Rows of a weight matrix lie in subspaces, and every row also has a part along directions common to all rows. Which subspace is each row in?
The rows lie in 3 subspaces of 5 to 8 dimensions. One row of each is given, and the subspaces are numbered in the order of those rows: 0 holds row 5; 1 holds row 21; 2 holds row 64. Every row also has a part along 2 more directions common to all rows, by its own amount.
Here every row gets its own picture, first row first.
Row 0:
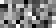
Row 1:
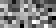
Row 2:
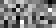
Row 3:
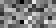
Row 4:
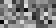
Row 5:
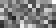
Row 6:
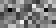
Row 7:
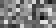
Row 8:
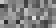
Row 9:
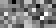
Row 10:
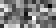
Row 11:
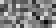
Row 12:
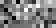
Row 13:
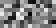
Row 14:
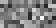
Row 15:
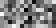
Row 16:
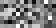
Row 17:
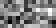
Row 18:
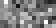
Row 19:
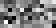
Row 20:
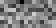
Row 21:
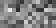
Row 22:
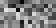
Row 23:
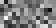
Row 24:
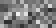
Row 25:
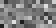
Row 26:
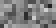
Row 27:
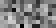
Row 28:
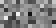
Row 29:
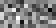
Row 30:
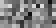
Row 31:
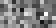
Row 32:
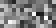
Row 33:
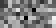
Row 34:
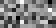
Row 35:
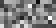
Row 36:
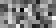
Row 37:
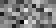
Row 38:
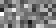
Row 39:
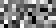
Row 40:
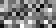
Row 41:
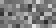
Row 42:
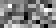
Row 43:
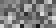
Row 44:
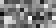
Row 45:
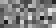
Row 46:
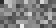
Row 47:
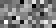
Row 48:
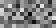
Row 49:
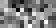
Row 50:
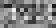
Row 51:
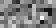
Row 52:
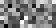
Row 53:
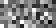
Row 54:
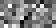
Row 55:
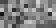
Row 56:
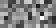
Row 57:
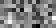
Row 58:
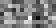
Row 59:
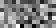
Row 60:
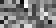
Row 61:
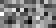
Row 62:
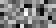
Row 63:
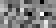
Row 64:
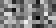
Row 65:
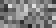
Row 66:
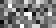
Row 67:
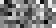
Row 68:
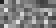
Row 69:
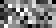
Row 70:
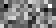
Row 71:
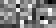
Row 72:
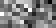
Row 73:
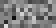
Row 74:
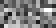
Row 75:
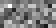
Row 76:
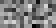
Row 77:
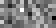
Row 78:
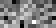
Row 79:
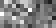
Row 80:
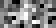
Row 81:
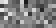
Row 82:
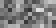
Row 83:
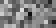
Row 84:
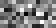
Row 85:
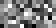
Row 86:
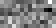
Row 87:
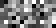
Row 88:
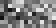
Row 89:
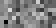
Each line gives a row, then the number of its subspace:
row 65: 0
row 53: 2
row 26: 0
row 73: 0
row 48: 0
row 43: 2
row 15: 1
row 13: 0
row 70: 0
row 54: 0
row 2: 1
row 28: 0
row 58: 2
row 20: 1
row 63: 2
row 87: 1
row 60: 2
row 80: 0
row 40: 0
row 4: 2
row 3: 1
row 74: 0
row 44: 2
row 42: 0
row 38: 1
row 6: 1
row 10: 0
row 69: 0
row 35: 2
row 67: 2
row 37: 1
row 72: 1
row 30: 0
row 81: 2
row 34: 1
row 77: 2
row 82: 1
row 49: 1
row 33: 0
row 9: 2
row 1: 0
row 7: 1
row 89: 1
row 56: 2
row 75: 0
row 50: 0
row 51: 1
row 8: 2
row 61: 2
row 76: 2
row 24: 0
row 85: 2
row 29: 1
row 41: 2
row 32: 2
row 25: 2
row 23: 0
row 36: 2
